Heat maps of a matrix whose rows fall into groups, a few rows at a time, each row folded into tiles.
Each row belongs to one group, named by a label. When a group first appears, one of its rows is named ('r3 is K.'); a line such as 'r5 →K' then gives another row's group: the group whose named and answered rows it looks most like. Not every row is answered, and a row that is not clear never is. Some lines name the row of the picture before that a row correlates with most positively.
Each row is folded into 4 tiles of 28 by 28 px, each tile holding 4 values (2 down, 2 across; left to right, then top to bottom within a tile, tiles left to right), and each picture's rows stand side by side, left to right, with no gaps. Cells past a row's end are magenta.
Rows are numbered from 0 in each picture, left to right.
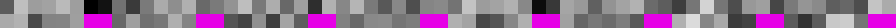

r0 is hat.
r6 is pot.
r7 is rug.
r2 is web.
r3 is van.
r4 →hat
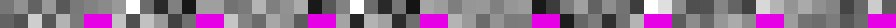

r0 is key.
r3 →van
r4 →hat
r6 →rug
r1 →van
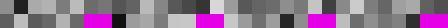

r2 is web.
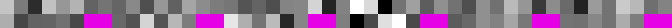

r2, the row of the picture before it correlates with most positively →2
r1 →key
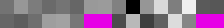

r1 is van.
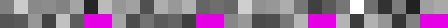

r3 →van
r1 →web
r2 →hat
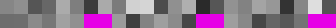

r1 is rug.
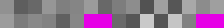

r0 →web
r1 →key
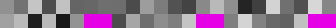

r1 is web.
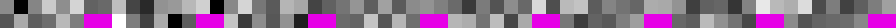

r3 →key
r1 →web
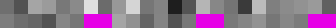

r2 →pot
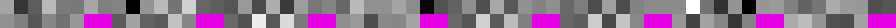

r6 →van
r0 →web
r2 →key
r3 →hat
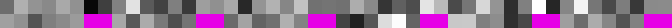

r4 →pot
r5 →van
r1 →van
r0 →hat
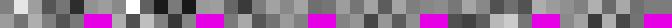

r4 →rug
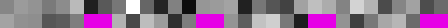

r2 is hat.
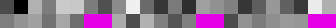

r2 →rug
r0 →pot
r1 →van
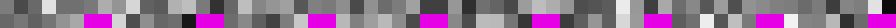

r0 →web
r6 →key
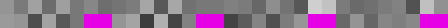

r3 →rug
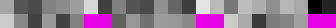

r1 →rug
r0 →web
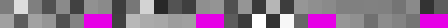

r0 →van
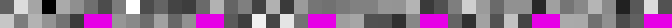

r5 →pot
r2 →key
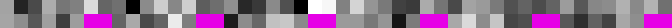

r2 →rug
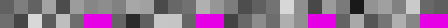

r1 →rug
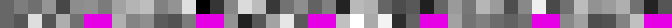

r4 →pot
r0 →key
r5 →hat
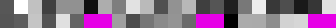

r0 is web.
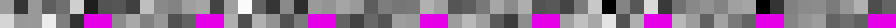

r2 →van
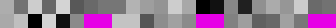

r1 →hat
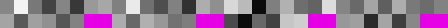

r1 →van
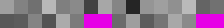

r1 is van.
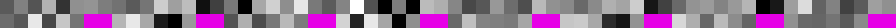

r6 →hat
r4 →rug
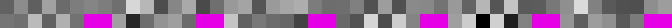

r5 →van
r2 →web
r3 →key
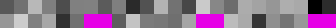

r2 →hat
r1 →rug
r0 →pot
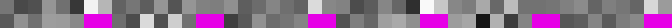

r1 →key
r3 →rug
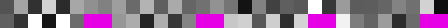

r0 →key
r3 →web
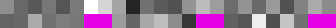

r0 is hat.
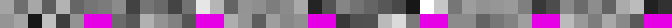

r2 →hat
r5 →hat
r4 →hat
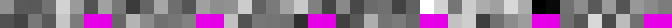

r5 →key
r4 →hat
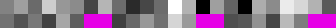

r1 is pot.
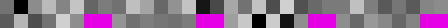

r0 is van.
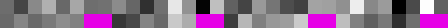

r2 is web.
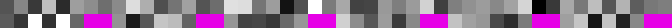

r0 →key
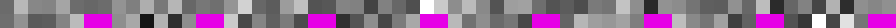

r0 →hat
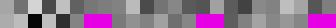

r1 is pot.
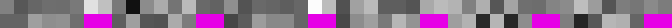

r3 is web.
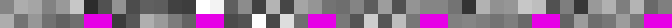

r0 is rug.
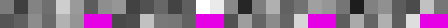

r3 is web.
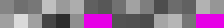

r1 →rug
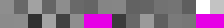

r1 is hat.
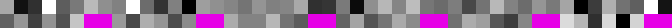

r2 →hat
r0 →web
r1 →van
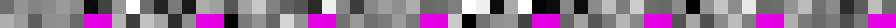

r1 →van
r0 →hat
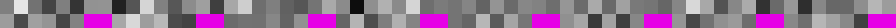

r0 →van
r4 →key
